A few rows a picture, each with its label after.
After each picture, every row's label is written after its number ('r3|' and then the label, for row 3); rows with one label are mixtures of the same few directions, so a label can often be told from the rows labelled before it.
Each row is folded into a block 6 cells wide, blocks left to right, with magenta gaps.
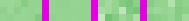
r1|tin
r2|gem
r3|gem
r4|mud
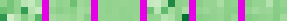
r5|gem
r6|mud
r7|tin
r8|tin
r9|mud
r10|mud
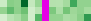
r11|mud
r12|tin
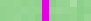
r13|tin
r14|mud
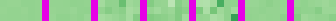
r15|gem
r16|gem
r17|mud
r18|mud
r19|tin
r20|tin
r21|gem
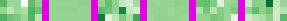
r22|mud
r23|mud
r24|gem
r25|gem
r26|tin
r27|mud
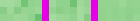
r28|tin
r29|mud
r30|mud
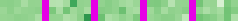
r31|tin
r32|tin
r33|gem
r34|tin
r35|mud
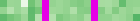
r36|mud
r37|gem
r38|tin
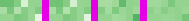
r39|tin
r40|tin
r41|tin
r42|tin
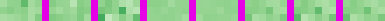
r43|mud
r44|mud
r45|gem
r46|tin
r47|gem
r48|gem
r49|gem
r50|gem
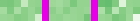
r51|tin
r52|tin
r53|tin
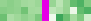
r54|gem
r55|gem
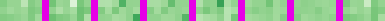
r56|mud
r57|mud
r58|tin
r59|tin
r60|mud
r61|mud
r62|gem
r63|mud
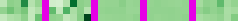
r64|mud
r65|tin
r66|mud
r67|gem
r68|mud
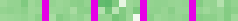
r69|mud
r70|gem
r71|tin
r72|gem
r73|mud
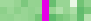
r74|tin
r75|mud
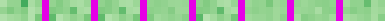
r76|mud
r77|gem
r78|gem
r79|gem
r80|gem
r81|mud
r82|gem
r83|mud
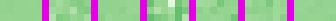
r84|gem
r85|gem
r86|gem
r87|mud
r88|tin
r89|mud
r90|tin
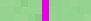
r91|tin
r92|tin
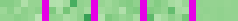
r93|tin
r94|tin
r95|gem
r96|gem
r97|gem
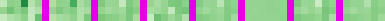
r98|mud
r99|mud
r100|mud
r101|gem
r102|mud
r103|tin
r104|mud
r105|mud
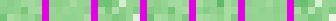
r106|gem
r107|tin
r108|tin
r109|gem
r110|mud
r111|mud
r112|tin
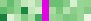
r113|gem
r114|tin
